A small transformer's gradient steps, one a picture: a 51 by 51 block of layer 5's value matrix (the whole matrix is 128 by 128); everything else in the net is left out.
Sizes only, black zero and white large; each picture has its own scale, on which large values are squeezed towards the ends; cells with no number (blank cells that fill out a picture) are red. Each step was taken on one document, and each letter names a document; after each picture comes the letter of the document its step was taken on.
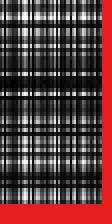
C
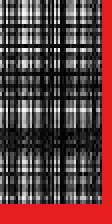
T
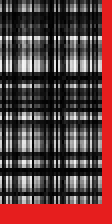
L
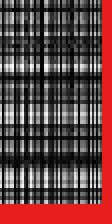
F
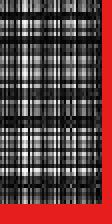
C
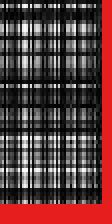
C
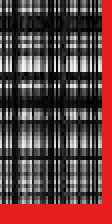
L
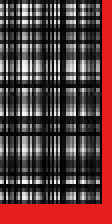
T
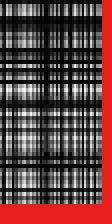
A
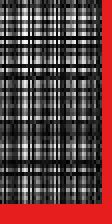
C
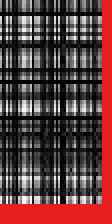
L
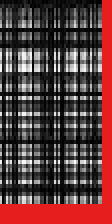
L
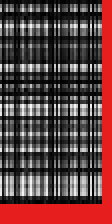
F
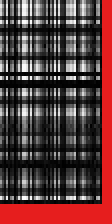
T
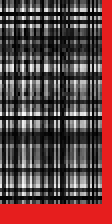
F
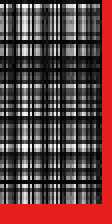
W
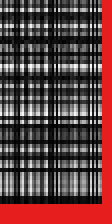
F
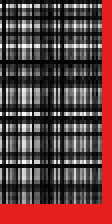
A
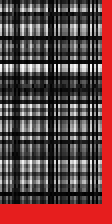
F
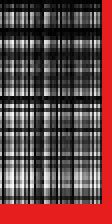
F
